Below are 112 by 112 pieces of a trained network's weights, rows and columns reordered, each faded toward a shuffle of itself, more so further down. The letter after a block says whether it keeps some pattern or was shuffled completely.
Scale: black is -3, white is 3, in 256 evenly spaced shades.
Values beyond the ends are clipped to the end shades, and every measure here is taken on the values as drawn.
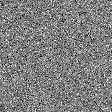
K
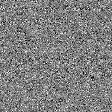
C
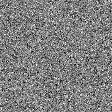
K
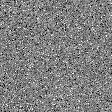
K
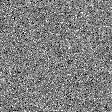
K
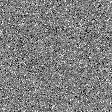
K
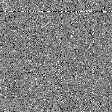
C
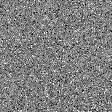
K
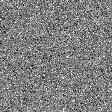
K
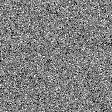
K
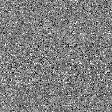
C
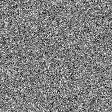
K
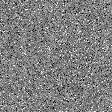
K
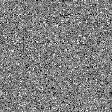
C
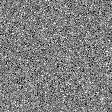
K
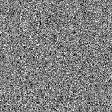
C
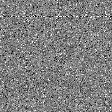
C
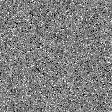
K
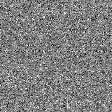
C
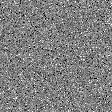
K
